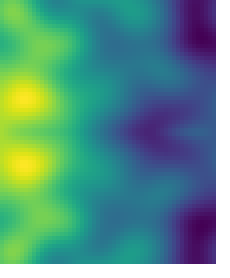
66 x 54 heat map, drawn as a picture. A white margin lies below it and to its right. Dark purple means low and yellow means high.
Grain: smooth. Odd rows or columns: none. Lone odd cells: none. Ninth with the highest average: middle left. Mirror symmetry: top to bottom. Slope: up to the left.
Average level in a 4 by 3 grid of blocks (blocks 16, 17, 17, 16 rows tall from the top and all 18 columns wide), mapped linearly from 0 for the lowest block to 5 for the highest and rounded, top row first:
420
520
520
420
